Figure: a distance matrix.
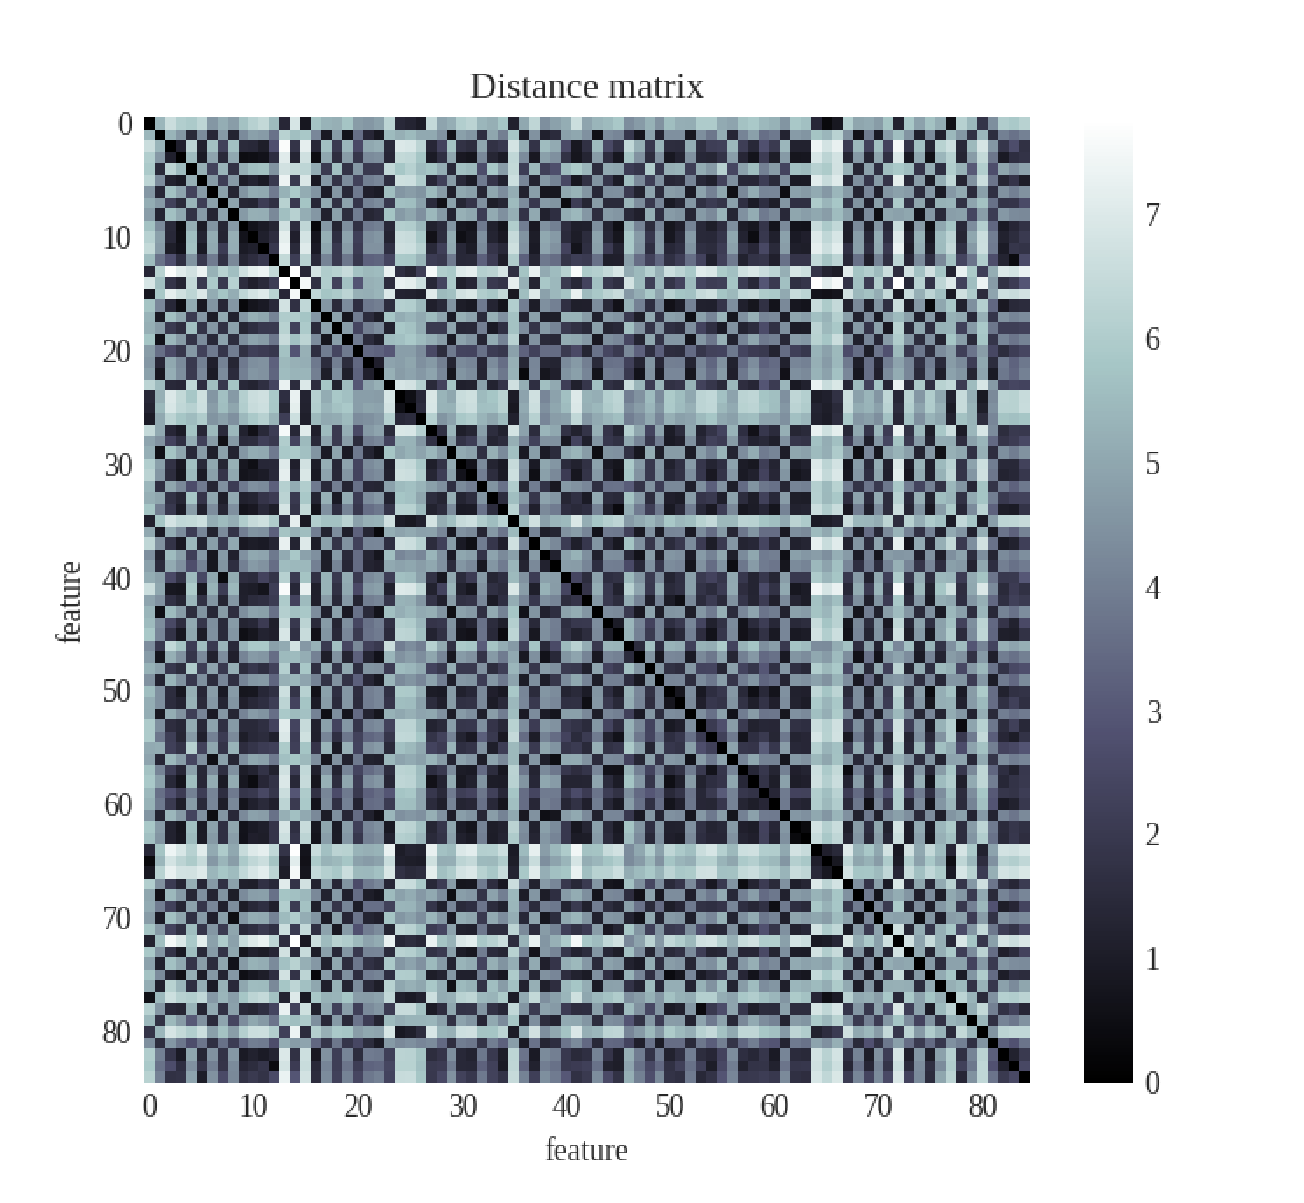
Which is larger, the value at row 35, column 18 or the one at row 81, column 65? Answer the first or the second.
the first
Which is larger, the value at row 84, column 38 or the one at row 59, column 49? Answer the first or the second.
the first
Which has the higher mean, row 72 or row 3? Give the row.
72
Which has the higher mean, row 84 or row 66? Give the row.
66
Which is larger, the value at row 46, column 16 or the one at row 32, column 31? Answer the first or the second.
the first
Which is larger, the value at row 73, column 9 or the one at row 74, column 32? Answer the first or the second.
the second
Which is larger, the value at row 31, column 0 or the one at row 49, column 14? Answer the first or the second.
the first
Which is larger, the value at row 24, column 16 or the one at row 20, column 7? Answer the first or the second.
the first
